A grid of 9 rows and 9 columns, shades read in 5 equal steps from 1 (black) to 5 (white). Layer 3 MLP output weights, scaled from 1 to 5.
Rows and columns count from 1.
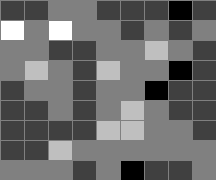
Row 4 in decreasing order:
4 4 3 3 3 3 2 2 1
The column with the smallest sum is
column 8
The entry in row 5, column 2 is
3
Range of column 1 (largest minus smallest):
3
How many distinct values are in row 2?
3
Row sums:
19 29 25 25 21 23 24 26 22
